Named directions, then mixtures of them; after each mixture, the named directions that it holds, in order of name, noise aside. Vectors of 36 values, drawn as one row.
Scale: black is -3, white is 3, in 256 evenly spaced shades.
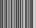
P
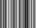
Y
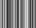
Y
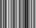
Y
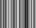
Y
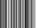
P, Y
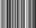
P, Y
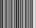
P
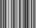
Y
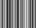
Y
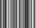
Y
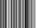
P, Y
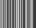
P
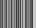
P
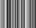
P, Y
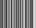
P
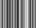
Y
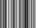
Y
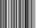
P, Y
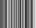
P, Y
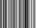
Y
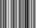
Y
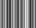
Y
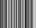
P, Y
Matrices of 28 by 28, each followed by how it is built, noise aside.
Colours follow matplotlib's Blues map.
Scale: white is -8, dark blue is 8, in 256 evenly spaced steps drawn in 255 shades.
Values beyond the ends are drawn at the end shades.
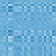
low rank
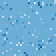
sparse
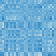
low rank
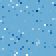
sparse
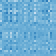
low rank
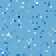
sparse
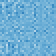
low rank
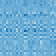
low rank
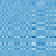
low rank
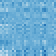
low rank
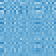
low rank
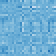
low rank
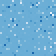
sparse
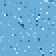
sparse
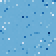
sparse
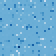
sparse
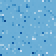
sparse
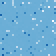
sparse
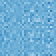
low rank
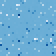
sparse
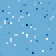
sparse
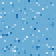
sparse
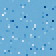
sparse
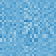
low rank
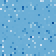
sparse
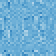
low rank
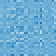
low rank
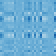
low rank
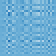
low rank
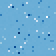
sparse
